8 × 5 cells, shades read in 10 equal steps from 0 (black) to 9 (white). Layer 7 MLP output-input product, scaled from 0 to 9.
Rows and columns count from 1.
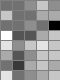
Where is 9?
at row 4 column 1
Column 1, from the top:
4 7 4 9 8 6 4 8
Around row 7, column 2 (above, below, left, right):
3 4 4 6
